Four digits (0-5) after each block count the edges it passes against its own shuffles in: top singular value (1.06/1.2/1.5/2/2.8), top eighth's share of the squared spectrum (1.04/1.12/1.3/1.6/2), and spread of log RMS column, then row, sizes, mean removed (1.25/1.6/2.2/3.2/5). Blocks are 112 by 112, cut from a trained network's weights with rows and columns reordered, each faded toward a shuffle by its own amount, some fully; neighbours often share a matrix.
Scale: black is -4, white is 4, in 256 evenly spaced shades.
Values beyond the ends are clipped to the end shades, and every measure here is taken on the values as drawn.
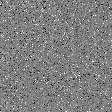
0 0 0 0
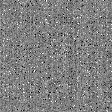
3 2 0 2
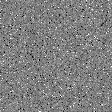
0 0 0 0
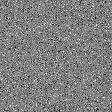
0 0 0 0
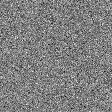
1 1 0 0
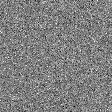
2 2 0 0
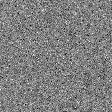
0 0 0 0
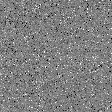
0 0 0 0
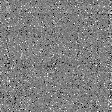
2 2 2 0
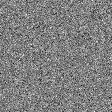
1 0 0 0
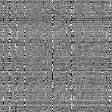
4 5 4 1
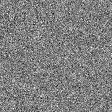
2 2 0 0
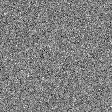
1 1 0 0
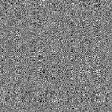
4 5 3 3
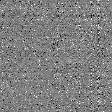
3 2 2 0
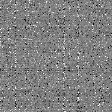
3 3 2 0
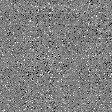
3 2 2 0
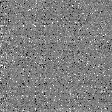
3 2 2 0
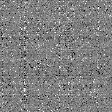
3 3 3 0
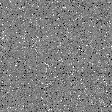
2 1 1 0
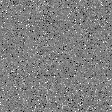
1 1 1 0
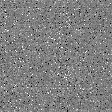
2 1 1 0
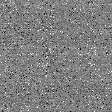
2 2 2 0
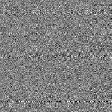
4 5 2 3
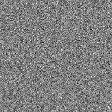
3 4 1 2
